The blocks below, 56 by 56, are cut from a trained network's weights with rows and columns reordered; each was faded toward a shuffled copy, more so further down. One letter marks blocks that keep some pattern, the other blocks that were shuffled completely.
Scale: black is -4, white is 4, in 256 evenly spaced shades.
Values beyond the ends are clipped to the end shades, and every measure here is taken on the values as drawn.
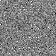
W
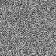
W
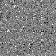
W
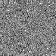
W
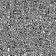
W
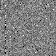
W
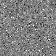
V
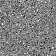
V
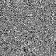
W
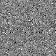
W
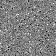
V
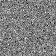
V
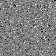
W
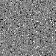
W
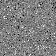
V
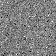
V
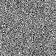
V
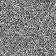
W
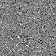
W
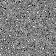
V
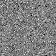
V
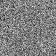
V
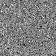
V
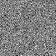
W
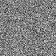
W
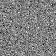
V
